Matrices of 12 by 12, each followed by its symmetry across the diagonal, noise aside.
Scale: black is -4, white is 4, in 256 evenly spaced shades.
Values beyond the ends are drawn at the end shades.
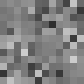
antisymmetric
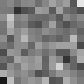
antisymmetric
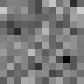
neither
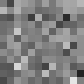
antisymmetric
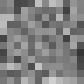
antisymmetric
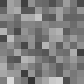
neither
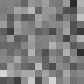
antisymmetric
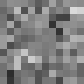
antisymmetric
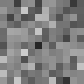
neither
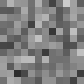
neither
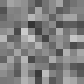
antisymmetric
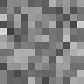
neither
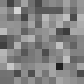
neither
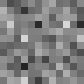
antisymmetric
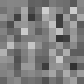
neither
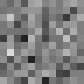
neither
